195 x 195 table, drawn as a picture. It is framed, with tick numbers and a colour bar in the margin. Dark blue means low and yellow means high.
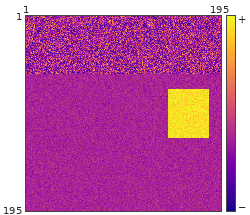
Histogram: skewed, a long tail of high values. Stripes: none. Odd patch: higher, in the middle right. Seam: horizontal, 30% of the way down, the bottom part calmer. Ninth with the highest average: middle right.
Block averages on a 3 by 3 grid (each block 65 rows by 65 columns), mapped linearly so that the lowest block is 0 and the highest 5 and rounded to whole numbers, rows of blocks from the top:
000
005
000
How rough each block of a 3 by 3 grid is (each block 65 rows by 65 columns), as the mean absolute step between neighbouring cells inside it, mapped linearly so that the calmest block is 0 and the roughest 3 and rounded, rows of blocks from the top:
333 | 000 | 000
